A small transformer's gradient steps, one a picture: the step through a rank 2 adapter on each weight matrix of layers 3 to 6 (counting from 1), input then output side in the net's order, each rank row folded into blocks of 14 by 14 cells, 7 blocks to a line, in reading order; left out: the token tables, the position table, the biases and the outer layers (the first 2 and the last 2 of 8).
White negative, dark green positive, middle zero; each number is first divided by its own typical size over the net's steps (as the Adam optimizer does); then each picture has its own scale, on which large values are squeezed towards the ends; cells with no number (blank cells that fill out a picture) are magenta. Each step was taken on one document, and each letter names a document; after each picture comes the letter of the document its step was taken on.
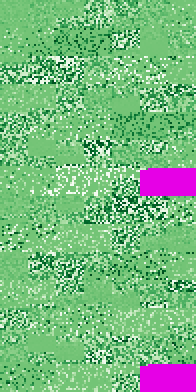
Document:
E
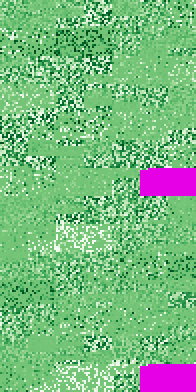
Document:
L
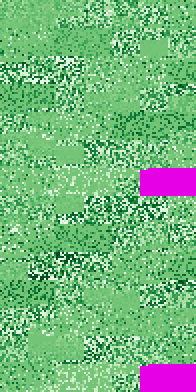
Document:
E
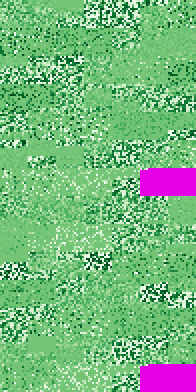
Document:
L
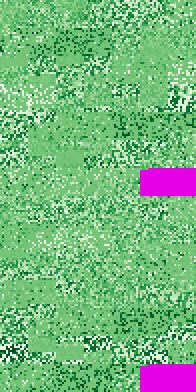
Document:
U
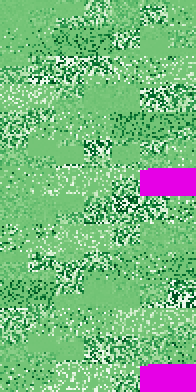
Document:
E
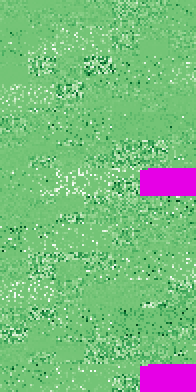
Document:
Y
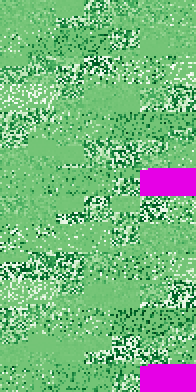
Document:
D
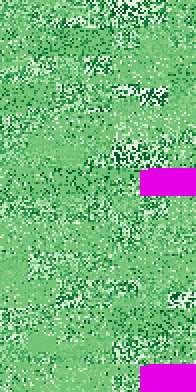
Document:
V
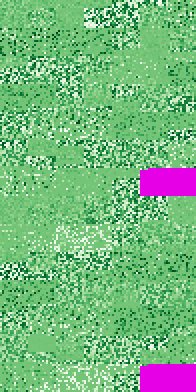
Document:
L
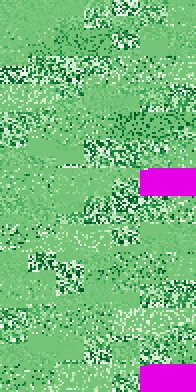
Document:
E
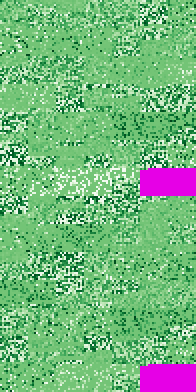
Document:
U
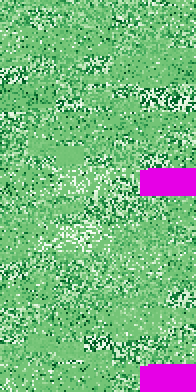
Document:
U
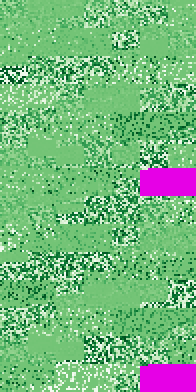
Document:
D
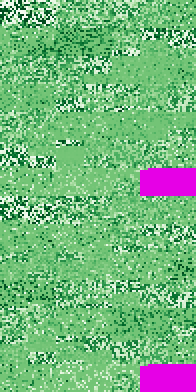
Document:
U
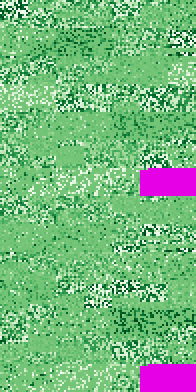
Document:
U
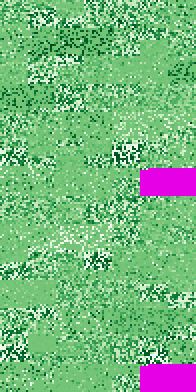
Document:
V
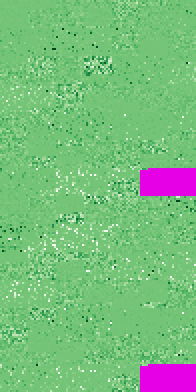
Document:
Y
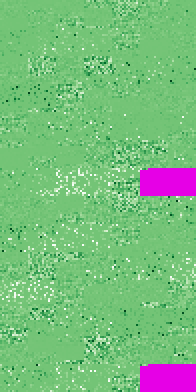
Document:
Y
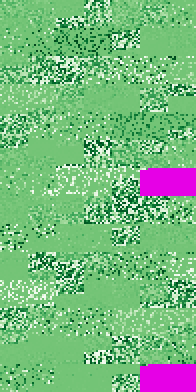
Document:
E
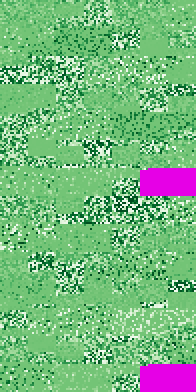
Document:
D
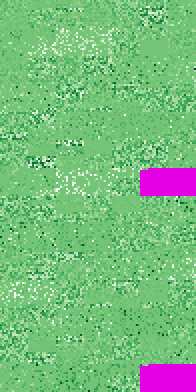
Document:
Y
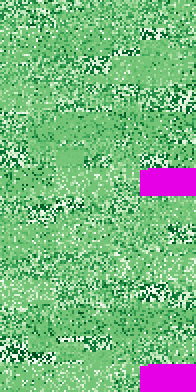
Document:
U
